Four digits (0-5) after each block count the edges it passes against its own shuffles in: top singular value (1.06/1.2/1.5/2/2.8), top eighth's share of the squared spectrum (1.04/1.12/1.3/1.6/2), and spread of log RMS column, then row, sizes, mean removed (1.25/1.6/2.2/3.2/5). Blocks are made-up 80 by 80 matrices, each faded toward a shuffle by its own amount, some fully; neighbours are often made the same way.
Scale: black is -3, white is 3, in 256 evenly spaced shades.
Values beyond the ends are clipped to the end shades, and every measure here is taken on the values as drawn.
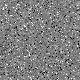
1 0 0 0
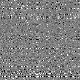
4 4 1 3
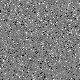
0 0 0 0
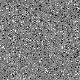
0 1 1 1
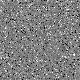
0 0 0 0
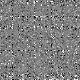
2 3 3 3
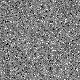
2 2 0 0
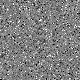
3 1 0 0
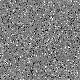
0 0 0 0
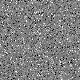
3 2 1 0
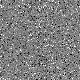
2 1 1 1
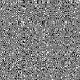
4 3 2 2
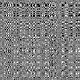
5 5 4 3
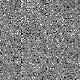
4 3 1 1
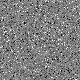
1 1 0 0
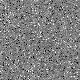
1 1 0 0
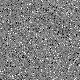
1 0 0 0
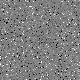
0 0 0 0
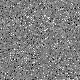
0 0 0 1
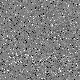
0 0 0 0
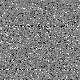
1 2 0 2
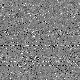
2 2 0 2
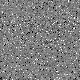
0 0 0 1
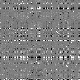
5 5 3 3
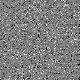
3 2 1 1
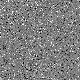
2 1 0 0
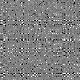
5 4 2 3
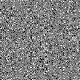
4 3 1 1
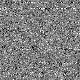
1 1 0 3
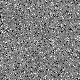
2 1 0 0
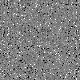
3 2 1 0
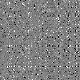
4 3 2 2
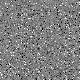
3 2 1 1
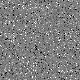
3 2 1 1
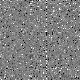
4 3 1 1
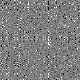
4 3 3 1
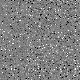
3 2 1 1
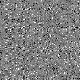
4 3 2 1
